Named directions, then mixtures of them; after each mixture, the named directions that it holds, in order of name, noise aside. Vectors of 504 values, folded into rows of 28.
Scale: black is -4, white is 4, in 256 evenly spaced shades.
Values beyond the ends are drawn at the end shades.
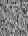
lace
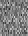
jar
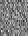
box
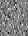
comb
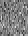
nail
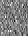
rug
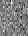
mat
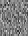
box, jar, nail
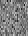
box, lace, mat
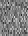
jar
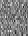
rug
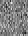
jar, mat, nail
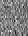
rug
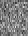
comb, lace, nail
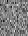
lace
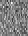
jar, mat, rug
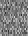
jar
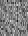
box, lace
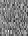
jar, lace, rug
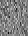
comb, jar, mat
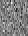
comb, mat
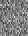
box, jar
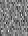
box, jar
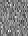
box, rug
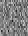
box, jar, mat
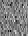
rug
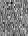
comb, mat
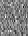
rug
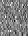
rug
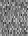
jar
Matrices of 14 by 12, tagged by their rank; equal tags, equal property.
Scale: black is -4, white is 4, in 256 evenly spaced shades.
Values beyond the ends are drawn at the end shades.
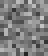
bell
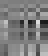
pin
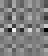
pin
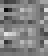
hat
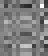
hat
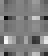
pin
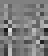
hat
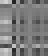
pin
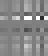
pin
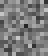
bell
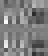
hat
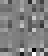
hat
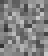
bell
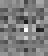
hat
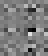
hat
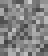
bell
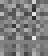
hat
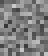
bell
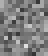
bell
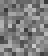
bell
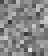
bell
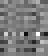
hat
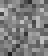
bell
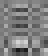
pin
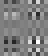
pin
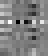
hat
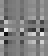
pin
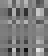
pin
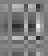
pin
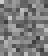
bell
